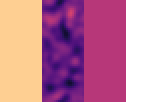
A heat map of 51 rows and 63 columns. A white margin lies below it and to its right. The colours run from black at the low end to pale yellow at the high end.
It is made of 1 by 3 panels. Panel 1,1: very high, flat. Panel 1,2: low, blotchy. Panel 1,3: middling, flat.
